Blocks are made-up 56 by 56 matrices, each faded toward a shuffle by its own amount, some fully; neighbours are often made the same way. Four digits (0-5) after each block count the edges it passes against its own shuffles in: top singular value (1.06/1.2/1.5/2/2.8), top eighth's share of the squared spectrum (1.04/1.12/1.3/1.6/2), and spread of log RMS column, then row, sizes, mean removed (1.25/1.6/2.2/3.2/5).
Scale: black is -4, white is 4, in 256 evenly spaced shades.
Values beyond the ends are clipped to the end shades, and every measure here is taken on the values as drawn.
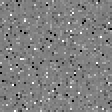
0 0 0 0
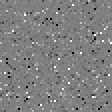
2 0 0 0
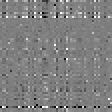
5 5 2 3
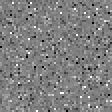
0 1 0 0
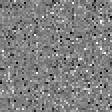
0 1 1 0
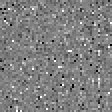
1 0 0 0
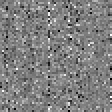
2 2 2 0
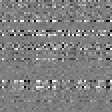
4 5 1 4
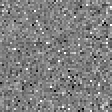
2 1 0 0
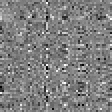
4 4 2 2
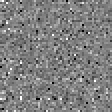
3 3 1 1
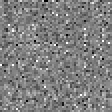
3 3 1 1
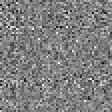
3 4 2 2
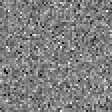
1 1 0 0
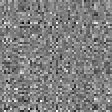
4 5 3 3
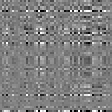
5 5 3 4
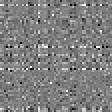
4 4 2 3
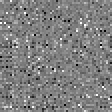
3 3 1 1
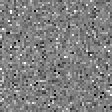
2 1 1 0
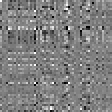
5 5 3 3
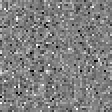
3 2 0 0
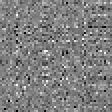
4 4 2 2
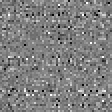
4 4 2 2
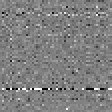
4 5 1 2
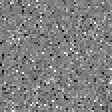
1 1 0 0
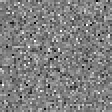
0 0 0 0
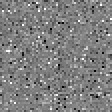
3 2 0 0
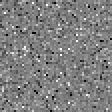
1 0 0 0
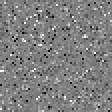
0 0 0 0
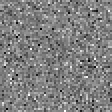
0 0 0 0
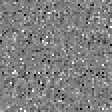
3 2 0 0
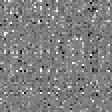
3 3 1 2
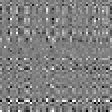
5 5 3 3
